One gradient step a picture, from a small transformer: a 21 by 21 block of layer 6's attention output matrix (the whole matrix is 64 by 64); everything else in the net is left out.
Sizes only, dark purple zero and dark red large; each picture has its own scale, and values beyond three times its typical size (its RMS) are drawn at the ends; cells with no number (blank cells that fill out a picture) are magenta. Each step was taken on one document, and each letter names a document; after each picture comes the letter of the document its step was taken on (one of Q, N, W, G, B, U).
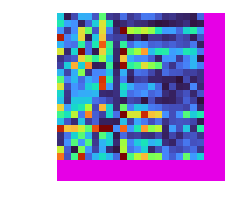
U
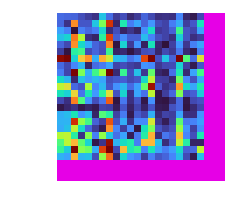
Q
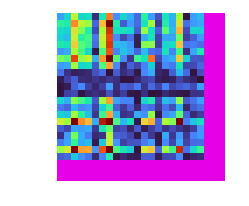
Q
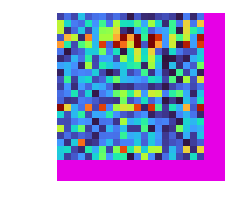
U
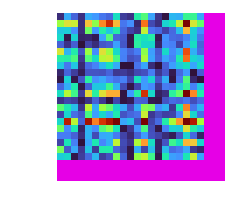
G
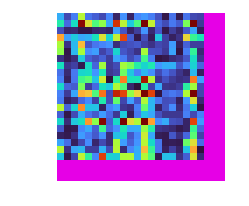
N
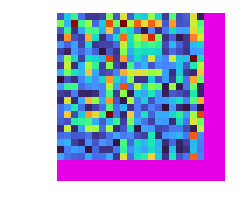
G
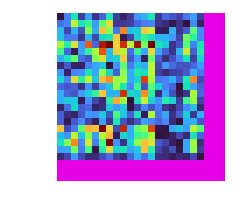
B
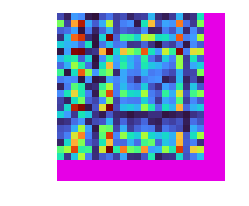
Q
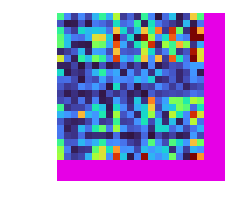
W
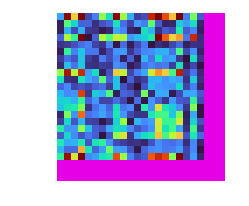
W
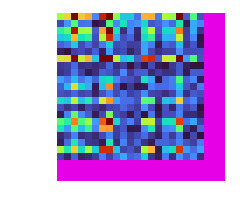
Q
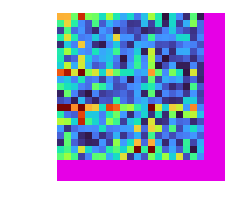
W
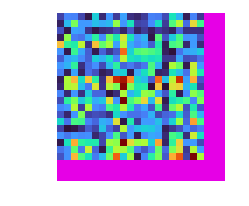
U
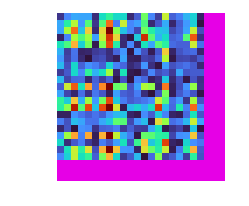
B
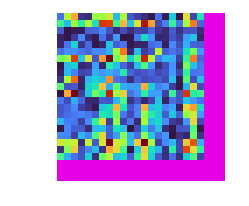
B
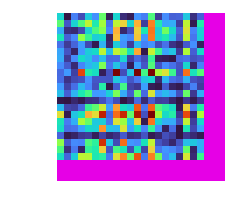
B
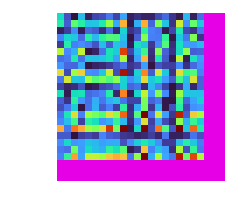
U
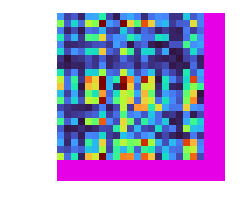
N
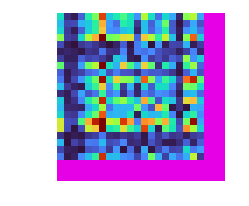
N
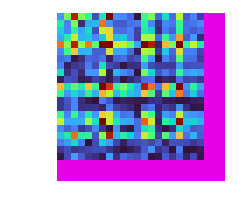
Q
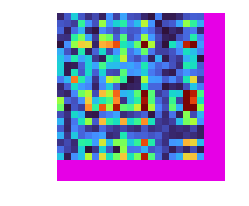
N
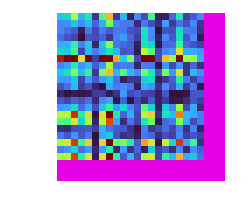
Q
